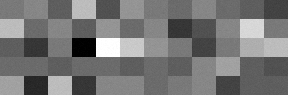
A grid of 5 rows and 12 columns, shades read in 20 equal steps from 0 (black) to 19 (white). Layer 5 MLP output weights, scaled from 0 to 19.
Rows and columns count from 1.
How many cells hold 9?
7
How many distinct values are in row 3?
10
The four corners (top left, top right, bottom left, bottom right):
9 5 12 7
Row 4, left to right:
8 8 7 8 8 7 8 7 10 12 7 6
